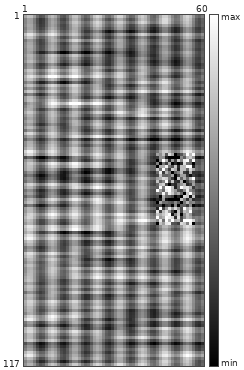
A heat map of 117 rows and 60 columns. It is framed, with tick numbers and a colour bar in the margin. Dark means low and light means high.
Odd rows or columns: none. Histogram: bell-shaped. Roughest part: middle right. Slope: none. Odd patch: rougher, in the middle right. Stripes: upright, repeating 8 times.
